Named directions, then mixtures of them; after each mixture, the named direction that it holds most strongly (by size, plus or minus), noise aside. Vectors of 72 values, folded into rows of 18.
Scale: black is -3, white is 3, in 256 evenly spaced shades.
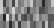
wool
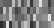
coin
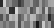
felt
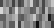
felt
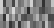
wool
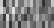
wool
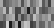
coin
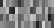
felt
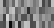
wool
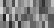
wool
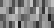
felt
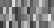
coin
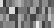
felt
